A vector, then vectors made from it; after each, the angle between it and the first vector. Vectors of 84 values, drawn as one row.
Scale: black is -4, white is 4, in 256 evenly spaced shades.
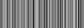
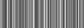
nearly opposite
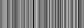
nearly parallel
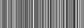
nearly opposite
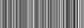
nearly opposite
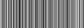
partly opposed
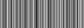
nearly opposite
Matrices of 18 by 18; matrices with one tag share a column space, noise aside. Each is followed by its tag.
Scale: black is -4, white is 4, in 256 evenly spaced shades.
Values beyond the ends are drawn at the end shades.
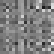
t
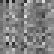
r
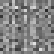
t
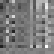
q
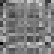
r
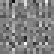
r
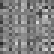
t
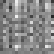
q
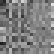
r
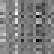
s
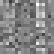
r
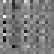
q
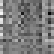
s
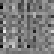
q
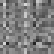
r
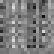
q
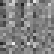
r
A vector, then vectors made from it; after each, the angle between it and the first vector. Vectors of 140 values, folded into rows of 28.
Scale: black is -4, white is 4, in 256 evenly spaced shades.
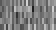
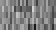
nearly opposite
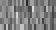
nearly opposite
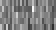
nearly opposite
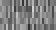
nearly opposite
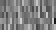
partly aligned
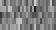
orthogonal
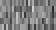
nearly opposite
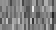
partly opposed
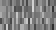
nearly opposite
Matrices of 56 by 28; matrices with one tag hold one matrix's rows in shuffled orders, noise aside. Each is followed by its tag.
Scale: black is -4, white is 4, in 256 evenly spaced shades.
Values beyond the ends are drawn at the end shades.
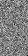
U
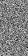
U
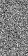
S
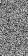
S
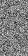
S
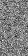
S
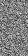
S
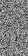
S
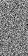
U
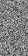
U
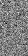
S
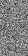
S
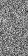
U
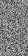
U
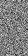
U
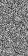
U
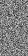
U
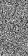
U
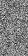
S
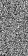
S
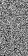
S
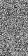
S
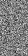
S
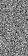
U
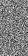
U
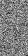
S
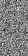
S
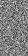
U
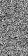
S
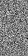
U
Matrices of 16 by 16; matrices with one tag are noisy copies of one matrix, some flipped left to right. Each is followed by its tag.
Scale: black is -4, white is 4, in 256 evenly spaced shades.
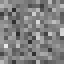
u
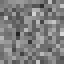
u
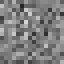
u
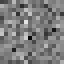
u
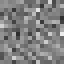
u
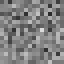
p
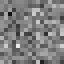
u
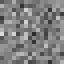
u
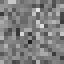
u
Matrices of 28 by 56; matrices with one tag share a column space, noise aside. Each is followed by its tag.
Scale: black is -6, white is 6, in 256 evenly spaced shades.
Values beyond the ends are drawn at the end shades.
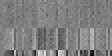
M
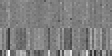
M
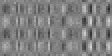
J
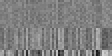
M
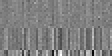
M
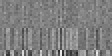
M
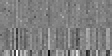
M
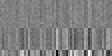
M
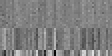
M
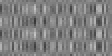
J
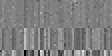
M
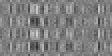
J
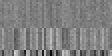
M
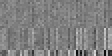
M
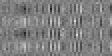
J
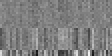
M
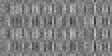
J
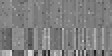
M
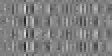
J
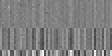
M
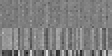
M
